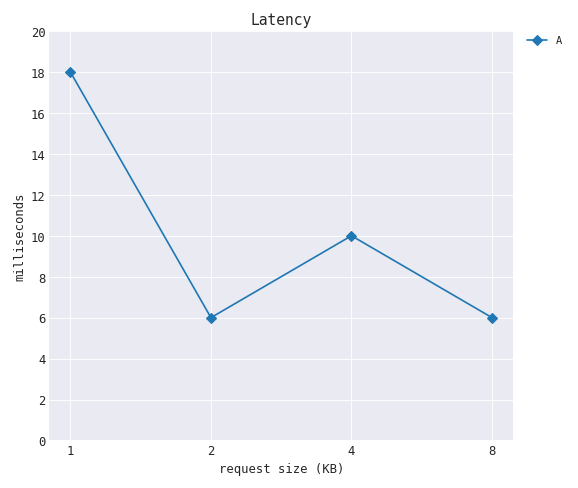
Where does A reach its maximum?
1
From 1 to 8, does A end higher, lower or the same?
lower
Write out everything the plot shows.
Title: Latency
x-axis: request size (KB), ticks 1 2 4 8
y-axis: milliseconds, ticks 0 2 4 6 8 10 12 14 16 18 20
Legend: A
Values:
A: 18 6 10 6
